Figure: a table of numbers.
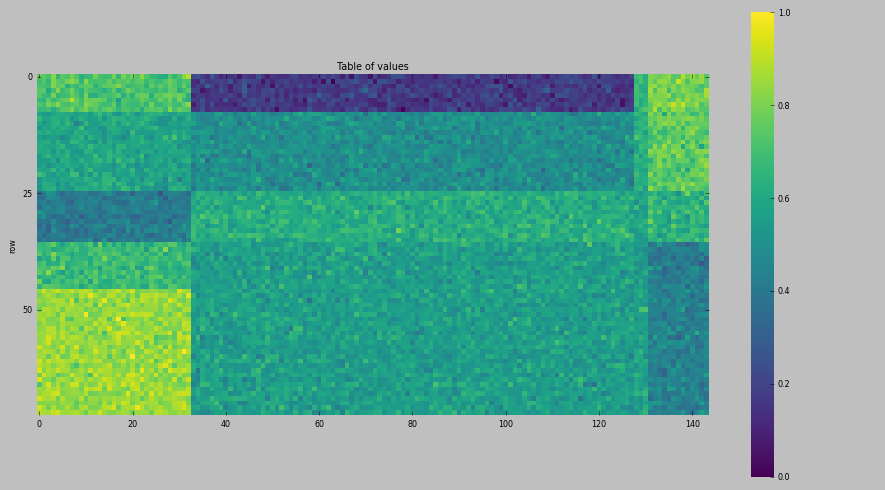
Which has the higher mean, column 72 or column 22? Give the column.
22
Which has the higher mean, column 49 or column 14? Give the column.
14
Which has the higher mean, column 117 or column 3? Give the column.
3
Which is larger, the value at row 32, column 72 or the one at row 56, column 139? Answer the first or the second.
the first
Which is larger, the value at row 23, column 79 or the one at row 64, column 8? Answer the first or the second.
the second
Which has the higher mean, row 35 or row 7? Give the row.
35
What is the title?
Table of values
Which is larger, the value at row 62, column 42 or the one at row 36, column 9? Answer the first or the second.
the second
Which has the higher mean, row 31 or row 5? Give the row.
31
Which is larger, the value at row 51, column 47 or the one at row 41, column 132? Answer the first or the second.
the first
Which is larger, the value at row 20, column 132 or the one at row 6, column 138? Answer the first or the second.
the second
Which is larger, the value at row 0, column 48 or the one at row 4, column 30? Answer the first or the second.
the second
